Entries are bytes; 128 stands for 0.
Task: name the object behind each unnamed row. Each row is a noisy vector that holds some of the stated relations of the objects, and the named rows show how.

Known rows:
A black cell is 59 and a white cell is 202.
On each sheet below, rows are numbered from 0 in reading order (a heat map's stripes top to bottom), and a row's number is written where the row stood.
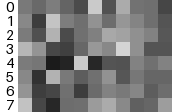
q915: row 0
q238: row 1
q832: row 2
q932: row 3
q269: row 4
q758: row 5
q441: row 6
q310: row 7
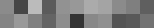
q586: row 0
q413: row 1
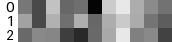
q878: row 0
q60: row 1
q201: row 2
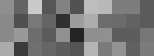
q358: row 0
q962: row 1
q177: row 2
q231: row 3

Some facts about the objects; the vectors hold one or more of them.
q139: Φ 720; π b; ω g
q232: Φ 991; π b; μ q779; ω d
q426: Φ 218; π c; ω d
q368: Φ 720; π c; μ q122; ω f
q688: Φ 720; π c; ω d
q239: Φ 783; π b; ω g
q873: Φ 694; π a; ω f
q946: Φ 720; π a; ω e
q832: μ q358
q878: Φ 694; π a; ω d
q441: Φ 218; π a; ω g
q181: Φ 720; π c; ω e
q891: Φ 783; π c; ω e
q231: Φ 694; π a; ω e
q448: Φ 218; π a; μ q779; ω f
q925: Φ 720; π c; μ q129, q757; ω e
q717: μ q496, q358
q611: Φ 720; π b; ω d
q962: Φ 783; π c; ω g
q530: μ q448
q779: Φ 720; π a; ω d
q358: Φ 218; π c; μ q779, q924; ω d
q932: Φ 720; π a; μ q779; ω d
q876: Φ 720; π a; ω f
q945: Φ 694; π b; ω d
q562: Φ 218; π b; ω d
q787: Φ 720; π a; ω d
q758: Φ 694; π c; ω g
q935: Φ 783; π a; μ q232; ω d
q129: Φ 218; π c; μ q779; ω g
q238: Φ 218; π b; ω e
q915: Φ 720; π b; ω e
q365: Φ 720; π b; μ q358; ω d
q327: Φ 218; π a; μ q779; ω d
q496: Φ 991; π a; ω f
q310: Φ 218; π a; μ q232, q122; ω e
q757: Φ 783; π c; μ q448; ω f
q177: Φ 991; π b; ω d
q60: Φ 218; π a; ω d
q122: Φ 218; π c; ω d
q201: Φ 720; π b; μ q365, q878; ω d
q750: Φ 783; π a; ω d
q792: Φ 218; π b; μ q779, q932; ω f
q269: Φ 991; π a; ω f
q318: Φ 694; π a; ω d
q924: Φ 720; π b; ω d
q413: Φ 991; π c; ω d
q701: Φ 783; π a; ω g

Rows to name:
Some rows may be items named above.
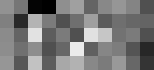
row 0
q876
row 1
q758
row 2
q358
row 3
q925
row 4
q530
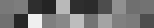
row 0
q269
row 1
q891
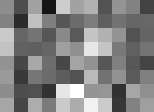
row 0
q757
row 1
q758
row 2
q327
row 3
q935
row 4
q129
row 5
q231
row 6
q368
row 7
q122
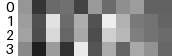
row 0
q701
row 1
q945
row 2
q945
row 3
q873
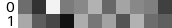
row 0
q891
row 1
q448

